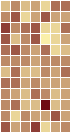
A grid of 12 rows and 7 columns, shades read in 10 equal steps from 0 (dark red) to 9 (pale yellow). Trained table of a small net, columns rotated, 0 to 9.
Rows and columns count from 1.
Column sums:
55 60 71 61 67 74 65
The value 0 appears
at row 10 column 5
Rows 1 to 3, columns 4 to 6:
6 8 4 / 6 3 6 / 3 8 8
